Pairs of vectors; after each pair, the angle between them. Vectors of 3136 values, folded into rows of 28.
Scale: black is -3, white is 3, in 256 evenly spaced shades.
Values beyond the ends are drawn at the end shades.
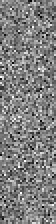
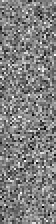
nearly parallel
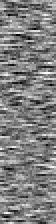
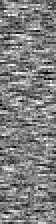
nearly opposite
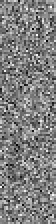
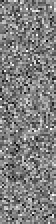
nearly parallel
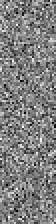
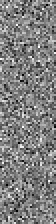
nearly parallel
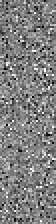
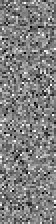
partly aligned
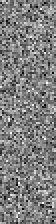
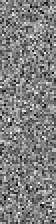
nearly parallel
